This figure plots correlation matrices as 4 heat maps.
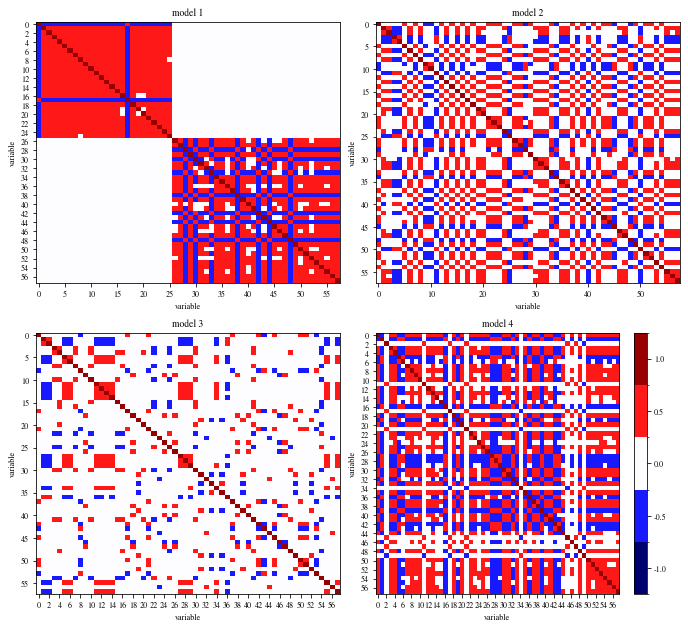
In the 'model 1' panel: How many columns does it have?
58
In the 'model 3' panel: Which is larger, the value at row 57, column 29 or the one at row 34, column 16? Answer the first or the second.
the first
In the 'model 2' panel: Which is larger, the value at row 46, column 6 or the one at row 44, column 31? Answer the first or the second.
the first
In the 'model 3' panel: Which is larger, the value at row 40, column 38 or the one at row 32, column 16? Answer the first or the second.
the first
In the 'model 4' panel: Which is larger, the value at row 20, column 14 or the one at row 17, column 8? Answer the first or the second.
the first
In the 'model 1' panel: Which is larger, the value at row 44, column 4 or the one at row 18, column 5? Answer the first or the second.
the second
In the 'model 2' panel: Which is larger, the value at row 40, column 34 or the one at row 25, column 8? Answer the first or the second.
the first
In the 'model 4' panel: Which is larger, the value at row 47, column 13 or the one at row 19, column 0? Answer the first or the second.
the first
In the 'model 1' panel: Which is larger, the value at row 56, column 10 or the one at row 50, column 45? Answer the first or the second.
the second
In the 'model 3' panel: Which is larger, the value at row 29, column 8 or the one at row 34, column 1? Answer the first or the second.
the first
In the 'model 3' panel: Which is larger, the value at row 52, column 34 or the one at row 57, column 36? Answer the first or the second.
the first
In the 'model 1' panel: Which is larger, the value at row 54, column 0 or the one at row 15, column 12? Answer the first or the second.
the second
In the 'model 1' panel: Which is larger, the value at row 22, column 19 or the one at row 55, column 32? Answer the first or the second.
the first
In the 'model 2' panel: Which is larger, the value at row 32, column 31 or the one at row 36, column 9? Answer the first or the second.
the first
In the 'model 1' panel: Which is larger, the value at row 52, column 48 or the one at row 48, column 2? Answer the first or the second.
the second
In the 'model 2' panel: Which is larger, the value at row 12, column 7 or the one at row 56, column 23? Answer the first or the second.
the first
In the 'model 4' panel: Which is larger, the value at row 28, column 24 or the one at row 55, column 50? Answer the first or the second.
the second
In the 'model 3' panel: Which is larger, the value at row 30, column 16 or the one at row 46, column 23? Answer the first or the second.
the first
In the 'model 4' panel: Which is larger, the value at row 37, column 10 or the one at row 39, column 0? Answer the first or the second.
the first
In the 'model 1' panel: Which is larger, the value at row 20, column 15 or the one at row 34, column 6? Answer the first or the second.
the first
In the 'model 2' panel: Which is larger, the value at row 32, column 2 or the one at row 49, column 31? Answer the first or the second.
the first
